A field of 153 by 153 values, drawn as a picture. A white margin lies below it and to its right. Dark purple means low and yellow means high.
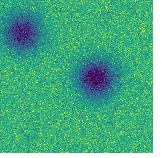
Average level on the scale: 60%. Dips: two. Odd rows or columns: none. Histogram: skewed, a long tail of low values. Mirror symmetry: none.
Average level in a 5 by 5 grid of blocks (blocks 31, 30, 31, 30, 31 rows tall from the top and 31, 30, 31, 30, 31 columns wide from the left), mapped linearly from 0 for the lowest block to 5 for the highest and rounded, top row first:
2 4 5 5 5 / 1 3 5 4 5 / 5 5 2 0 5 / 5 5 4 4 5 / 5 5 5 5 5
